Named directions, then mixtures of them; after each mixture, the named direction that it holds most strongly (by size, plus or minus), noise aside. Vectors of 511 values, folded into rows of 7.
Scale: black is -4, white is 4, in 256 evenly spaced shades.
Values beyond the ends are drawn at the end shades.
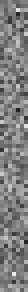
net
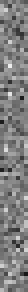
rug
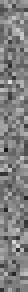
rug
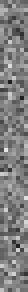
rug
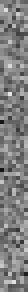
rug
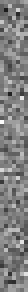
rug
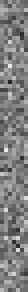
rug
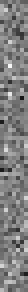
rug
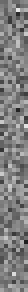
net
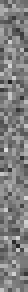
rug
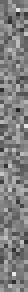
net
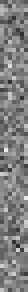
rug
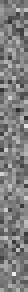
net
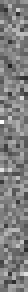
rug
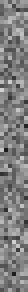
net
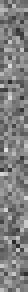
rug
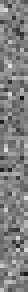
rug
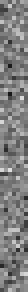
rug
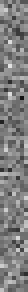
rug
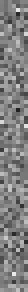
net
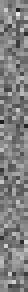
net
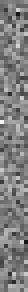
net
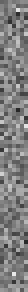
net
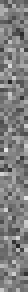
rug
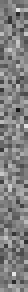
net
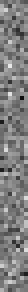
rug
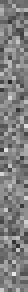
net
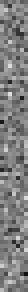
rug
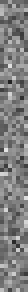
rug
